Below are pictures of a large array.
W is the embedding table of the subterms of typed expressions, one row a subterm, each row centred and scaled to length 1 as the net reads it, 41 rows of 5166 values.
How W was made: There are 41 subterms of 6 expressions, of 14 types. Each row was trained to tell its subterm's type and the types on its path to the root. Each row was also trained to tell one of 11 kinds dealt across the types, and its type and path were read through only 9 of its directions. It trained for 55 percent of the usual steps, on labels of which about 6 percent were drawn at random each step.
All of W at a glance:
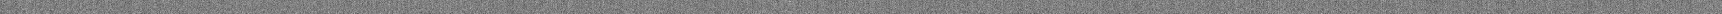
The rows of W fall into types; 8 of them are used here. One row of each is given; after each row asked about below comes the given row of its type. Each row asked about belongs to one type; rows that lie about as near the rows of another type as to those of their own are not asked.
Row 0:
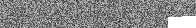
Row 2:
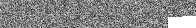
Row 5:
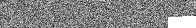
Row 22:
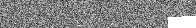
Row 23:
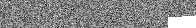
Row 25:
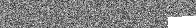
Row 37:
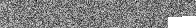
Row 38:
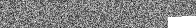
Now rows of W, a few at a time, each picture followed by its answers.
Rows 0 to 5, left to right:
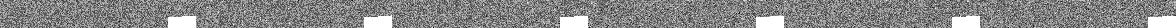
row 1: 23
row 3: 38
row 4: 37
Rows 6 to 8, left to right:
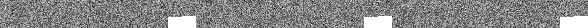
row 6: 0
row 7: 2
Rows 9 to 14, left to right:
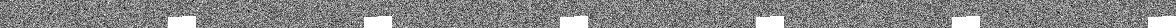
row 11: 37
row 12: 37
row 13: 5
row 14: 5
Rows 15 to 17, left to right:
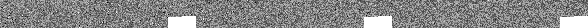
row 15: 0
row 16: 38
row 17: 38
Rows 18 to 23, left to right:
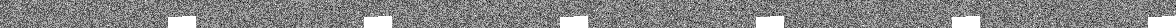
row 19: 37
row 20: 2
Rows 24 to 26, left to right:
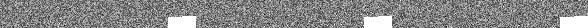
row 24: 5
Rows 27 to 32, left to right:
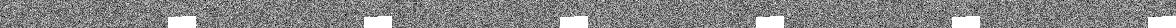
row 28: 0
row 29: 5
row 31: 0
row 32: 2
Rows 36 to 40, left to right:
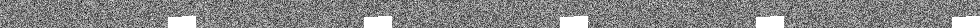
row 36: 2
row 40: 37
